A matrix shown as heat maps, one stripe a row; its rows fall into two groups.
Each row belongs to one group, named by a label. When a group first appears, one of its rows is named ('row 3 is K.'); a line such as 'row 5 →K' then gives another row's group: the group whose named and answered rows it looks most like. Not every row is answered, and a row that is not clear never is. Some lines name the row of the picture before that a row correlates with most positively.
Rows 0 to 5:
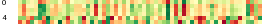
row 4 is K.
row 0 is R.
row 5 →K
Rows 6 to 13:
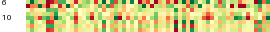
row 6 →R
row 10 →K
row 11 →R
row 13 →R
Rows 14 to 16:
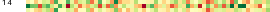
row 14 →K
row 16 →K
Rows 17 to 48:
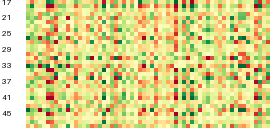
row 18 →R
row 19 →R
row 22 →R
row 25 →R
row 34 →R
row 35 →K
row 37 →R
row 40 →R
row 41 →R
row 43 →K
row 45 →R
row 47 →R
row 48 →K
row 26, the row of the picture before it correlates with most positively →15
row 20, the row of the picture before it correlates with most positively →16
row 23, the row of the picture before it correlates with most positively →15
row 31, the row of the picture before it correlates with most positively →14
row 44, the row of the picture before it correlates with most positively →15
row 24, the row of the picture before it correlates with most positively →15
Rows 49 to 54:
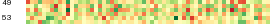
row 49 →K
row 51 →K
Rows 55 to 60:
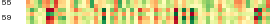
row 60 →R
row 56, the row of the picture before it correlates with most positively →50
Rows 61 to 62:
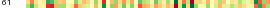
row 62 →R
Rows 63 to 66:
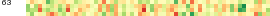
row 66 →R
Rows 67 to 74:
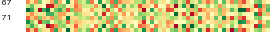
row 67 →K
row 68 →R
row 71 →K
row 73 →R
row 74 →K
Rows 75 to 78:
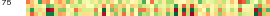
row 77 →R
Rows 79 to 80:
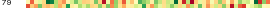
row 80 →K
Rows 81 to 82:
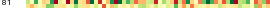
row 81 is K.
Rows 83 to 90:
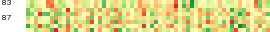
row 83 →R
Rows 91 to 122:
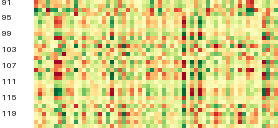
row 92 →K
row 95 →R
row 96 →R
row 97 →R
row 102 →K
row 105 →K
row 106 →R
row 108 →K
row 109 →R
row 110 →R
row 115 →R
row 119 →K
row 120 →K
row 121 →K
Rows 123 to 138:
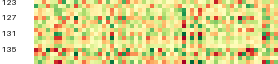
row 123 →K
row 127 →K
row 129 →R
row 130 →K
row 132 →R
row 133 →R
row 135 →K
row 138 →R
